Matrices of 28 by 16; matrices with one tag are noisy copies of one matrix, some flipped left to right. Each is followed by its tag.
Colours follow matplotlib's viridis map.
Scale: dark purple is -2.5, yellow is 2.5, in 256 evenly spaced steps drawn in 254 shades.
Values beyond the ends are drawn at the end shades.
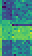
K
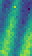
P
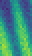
P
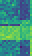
K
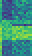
K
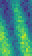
P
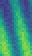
P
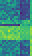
K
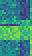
K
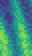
P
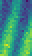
P
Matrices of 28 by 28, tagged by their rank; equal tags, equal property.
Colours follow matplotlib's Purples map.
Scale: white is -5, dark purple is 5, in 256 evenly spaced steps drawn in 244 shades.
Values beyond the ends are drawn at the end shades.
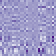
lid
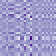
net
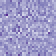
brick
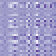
net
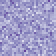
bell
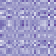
net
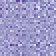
brick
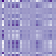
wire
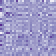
lid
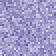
bell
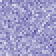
bell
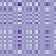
wire
